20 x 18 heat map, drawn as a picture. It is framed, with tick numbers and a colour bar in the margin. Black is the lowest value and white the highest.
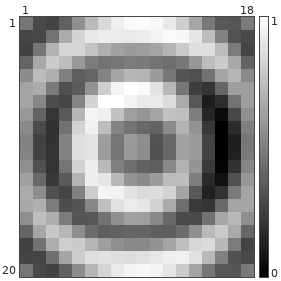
Ninth with the lowest average: middle right. Slope: none. Ninth with the highest average: top middle. Average level on the scale: 60%. Rings: centred on the centre.
